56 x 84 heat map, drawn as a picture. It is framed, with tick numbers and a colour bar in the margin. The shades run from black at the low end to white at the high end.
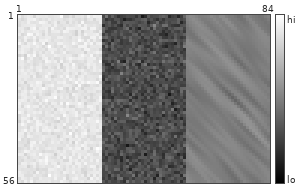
The table splits into one row of 3 panels. Panel 1,1: very high, fine-grained, faint in contrast. Panel 1,2: low, fine-grained. Panel 1,3: middling, slanting down to the right, faint in contrast.
